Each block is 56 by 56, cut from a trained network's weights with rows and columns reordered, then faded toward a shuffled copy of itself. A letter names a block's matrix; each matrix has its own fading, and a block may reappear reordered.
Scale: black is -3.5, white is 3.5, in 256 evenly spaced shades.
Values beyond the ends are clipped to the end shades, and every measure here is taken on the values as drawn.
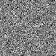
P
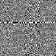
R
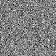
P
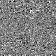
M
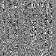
R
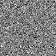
M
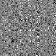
R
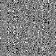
R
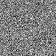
P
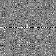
R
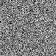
P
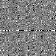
R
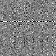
R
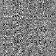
R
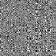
R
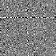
R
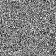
P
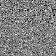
M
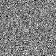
P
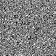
M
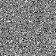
M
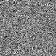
P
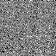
M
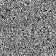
M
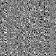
R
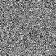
P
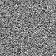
P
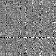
R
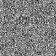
P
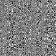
R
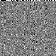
R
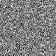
P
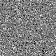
M
